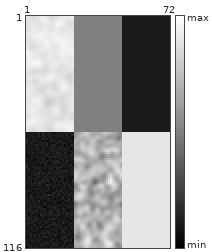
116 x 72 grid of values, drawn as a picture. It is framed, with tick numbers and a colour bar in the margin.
It is made of 2 by 3 panels. Panel 1,1: very high, blotchy, faint in contrast. Panel 1,2: middling, flat. Panel 1,3: very low, flat. Panel 2,1: very low, fine-grained, faint in contrast. Panel 2,2: high, blotchy. Panel 2,3: very high, flat.
